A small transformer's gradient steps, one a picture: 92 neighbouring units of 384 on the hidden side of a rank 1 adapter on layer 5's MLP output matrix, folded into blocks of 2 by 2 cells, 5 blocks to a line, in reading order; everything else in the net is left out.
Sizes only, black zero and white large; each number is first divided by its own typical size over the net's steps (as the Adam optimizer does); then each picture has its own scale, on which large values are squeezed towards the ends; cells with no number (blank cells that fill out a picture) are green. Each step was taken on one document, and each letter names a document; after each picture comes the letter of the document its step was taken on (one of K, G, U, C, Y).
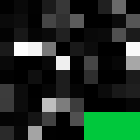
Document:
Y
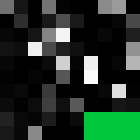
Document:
Y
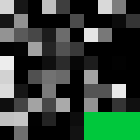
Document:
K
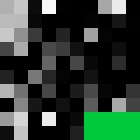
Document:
K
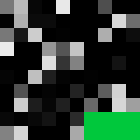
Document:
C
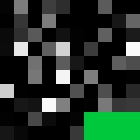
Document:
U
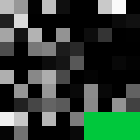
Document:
K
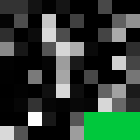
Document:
U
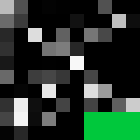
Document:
K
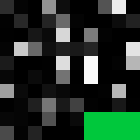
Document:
Y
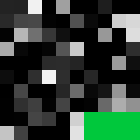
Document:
C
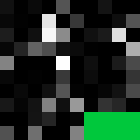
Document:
U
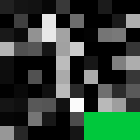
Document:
U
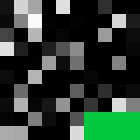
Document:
C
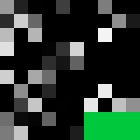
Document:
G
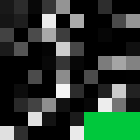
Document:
U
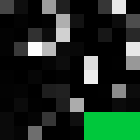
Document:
Y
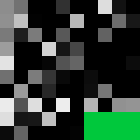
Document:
K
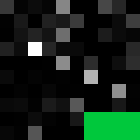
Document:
Y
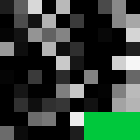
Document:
C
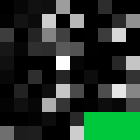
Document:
U
